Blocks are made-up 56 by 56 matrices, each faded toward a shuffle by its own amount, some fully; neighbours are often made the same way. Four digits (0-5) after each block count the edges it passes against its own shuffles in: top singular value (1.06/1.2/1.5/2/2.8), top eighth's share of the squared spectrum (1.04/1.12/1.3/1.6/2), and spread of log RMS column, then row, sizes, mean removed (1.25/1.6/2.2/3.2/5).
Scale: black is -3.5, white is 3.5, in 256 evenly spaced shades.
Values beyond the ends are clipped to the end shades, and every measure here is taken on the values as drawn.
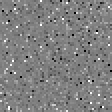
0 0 0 0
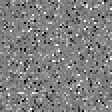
0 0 0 0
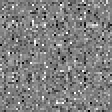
3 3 1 1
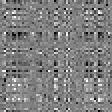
5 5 3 3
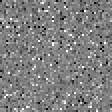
1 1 0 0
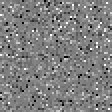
0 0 0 0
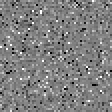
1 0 0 0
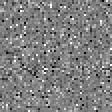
3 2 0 0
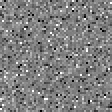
1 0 0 0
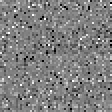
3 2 0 0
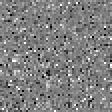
3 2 1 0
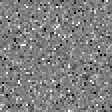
1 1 0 0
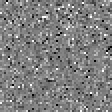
2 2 0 1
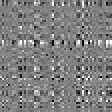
5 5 3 3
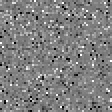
1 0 0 0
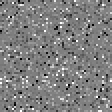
0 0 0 0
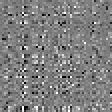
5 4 3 3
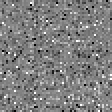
3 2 0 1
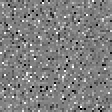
0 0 0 0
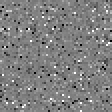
1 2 0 0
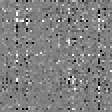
2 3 2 2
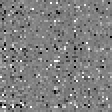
2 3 2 2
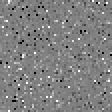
0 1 0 0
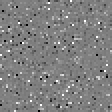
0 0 0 0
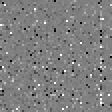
2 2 1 0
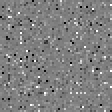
1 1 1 1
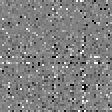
2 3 2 2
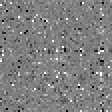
2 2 1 1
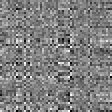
5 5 3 3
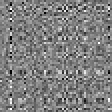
5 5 3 3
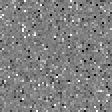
0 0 0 0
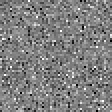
2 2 1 1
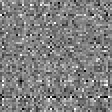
4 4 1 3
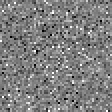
1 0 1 0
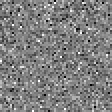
0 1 1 0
